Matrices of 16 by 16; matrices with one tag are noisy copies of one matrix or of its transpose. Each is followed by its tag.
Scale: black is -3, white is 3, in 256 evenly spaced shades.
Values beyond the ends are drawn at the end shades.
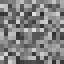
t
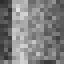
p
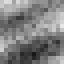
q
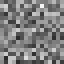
t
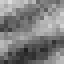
q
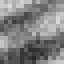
q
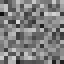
t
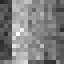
p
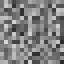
t
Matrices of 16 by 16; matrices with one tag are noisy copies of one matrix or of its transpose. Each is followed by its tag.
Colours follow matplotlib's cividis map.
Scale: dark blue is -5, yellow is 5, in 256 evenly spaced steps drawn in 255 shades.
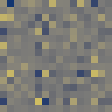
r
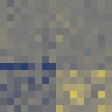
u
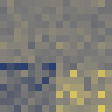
u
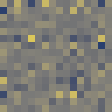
r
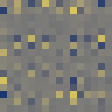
r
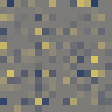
r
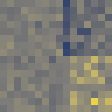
u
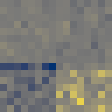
u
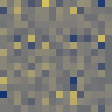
r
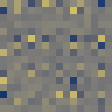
r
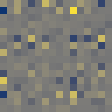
r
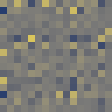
r
